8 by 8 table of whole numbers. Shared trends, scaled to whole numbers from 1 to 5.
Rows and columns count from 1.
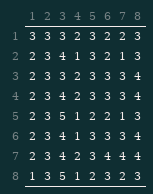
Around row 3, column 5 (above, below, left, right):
3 3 2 3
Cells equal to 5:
2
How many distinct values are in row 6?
4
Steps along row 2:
up up down up down down up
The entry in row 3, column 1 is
2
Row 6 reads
2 3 4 1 3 3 3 4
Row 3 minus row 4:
0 0 -1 0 0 0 0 0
